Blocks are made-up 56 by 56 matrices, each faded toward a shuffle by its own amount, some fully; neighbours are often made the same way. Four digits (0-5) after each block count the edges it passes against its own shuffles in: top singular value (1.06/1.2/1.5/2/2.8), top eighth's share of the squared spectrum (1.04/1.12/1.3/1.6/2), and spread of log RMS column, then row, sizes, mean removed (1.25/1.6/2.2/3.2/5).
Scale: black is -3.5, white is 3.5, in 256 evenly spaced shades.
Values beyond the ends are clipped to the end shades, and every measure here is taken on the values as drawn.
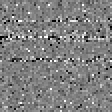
2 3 0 2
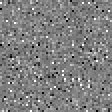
0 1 0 0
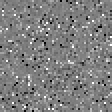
0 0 0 0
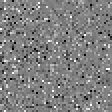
2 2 0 0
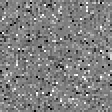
2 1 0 0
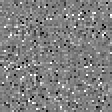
2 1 0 0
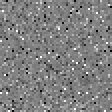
1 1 0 0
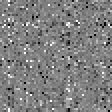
3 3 2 2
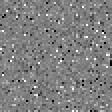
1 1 0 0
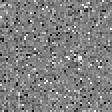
2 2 0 0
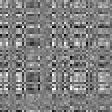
5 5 4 4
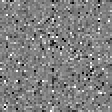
3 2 1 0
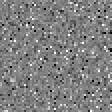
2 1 0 0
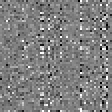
4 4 3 2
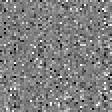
3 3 2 1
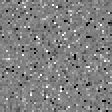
0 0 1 0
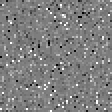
0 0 0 0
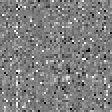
3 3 1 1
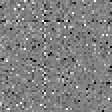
3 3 1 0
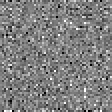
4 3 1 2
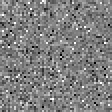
2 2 0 0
